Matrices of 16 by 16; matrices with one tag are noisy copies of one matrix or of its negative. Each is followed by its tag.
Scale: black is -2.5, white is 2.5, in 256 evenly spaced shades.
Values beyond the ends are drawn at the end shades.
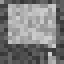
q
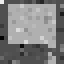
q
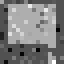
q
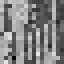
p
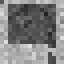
q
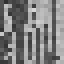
p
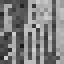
p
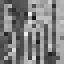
p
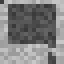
q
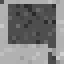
q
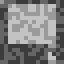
q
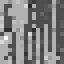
p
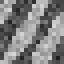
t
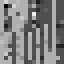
p
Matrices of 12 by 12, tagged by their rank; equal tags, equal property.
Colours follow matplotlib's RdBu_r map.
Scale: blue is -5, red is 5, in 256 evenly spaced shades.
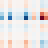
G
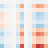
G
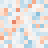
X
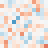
X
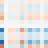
G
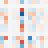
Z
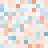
X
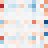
Z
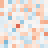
X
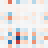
Z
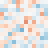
X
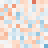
X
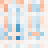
Z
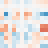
Z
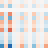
G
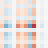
G
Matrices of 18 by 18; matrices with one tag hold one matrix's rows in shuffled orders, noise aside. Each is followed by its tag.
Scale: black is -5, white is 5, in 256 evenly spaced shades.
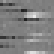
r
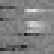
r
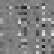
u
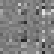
u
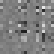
u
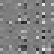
u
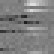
r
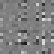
u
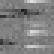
r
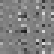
u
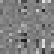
u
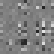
u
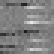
r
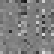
u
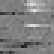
r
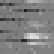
r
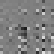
u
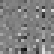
u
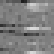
r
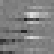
r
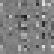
u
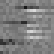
r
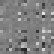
u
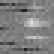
r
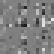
u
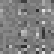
u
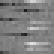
r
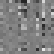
u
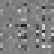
u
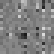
u
